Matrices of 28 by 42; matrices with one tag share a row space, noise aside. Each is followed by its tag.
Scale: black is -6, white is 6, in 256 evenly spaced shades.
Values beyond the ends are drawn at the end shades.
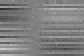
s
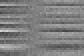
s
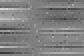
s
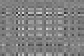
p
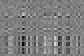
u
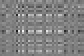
p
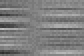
s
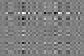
u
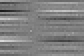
s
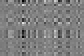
u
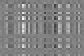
u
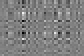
u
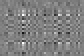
u
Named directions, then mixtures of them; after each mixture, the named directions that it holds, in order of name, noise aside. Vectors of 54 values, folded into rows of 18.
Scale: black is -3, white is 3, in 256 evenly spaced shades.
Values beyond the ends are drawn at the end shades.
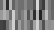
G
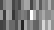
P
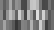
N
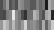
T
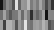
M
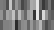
G, N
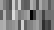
P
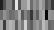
M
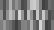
N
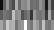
M, T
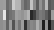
P, T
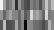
M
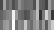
G, T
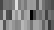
M, P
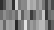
M, N
